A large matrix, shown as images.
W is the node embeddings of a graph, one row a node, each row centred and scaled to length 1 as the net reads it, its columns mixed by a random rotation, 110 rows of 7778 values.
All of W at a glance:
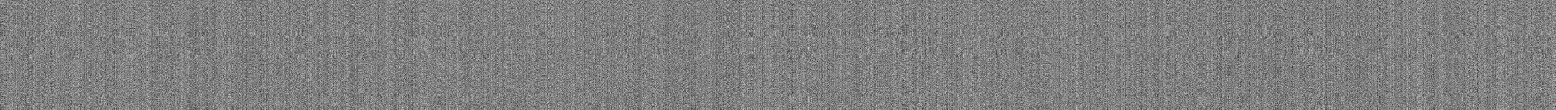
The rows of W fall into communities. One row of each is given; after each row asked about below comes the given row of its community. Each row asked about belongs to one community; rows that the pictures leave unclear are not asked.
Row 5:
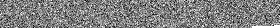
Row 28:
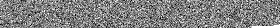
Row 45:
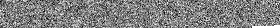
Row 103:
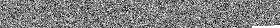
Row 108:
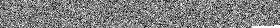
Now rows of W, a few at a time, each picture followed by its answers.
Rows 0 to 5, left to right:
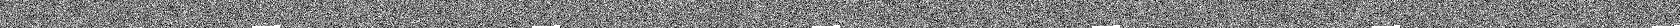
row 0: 45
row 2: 28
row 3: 45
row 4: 5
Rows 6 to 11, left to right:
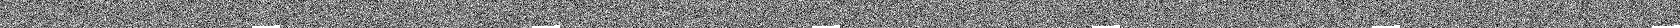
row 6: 45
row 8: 108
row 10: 5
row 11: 5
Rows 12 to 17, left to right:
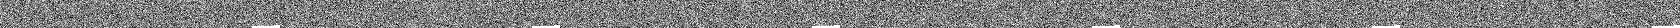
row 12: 103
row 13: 108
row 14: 103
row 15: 45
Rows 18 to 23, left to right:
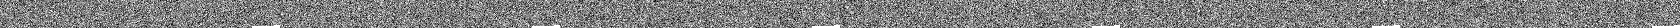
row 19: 108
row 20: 45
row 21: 108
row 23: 45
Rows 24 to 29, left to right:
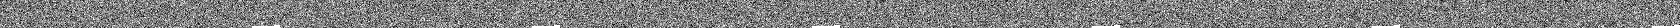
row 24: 108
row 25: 5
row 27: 5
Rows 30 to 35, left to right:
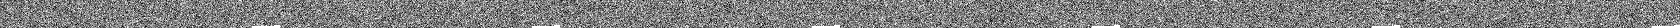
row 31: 28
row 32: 28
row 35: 28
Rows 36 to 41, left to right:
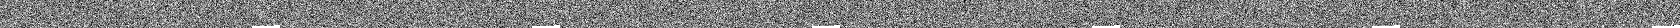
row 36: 45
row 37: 45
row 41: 5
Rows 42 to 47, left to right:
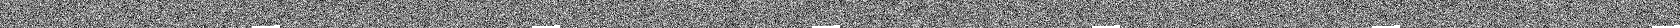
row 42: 108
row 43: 45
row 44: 103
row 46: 5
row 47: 45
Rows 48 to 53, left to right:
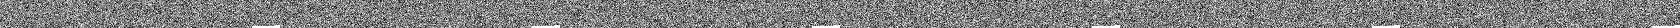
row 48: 5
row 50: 103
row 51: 108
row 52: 103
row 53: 108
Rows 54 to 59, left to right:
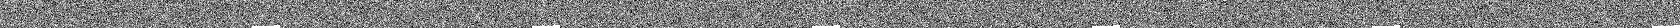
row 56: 45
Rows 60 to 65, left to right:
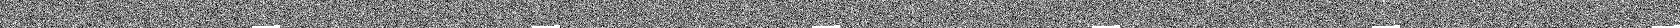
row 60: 45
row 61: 5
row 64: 45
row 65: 28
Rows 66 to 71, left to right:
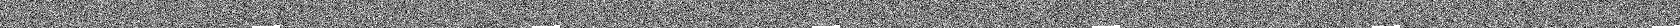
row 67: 108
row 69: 103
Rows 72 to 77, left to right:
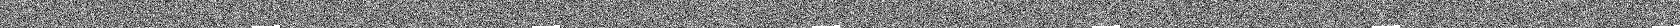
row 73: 45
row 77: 45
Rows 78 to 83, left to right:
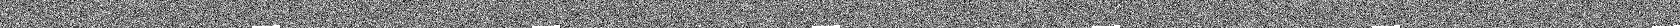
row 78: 108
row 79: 103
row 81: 5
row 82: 108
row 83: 45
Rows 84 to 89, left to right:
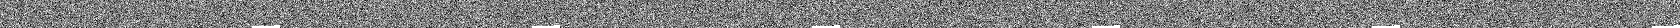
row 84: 108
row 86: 5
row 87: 103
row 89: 45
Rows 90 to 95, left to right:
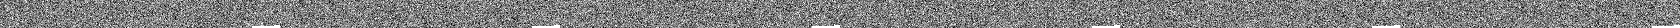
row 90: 108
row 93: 5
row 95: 108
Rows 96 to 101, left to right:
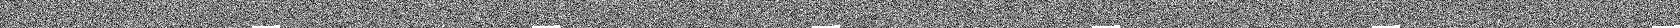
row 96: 108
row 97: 103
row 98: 28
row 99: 5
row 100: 28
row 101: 45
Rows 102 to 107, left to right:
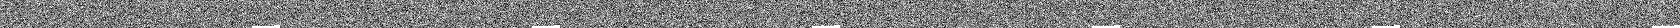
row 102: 28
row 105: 108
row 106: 5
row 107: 108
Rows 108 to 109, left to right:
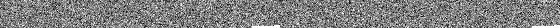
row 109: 108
